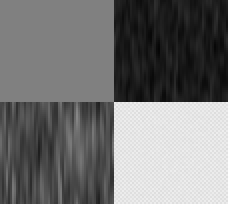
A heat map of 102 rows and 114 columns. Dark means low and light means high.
It is made of 2 by 2 panels. Panel 1,1: middling, flat. Panel 1,2: very low, streaked downward, faint in contrast. Panel 2,1: low, streaked downward. Panel 2,2: very high, checkered, faint in contrast.
